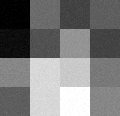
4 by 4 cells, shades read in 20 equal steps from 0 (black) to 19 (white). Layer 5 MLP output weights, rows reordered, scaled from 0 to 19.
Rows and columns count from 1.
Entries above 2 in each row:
3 3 4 4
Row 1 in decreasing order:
8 7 5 0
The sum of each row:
20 23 50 52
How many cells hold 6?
1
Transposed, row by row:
0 1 10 7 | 8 6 16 16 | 5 11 15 19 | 7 5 9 10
